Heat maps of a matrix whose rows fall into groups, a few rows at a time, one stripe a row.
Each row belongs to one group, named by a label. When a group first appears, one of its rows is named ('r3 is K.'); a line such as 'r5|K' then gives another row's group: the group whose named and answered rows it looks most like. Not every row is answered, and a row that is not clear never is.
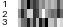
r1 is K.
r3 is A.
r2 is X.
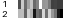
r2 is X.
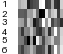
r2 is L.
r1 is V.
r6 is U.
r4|U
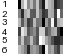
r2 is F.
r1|L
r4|V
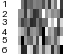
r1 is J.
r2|X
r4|L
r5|F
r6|X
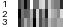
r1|X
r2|A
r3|A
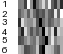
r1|X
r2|U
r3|U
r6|L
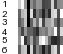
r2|U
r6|U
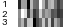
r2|V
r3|X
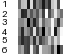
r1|U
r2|J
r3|K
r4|F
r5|A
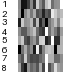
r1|A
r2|F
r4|L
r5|V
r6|A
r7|K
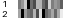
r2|F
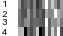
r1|K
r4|J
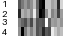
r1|L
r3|J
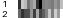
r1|U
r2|A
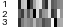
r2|A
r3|F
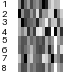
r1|F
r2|A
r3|K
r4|V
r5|J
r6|U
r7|X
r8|J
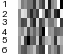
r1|J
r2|V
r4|L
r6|L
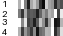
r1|L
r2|K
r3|V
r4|K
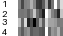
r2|L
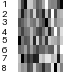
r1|X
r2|F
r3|F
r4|U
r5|A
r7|K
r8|F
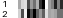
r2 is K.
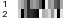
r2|K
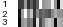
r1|K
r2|U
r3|A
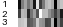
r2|V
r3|V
